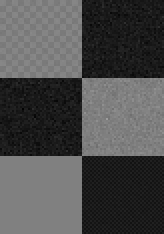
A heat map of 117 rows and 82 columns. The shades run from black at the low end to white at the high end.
It is made of 3 by 2 panels. Panel 1,1: middling, checkered, faint in contrast. Panel 1,2: very low, fine-grained, faint in contrast. Panel 2,1: very low, fine-grained, faint in contrast. Panel 2,2: middling, fine-grained, faint in contrast. Panel 3,1: middling, flat. Panel 3,2: very low, checkered, faint in contrast.
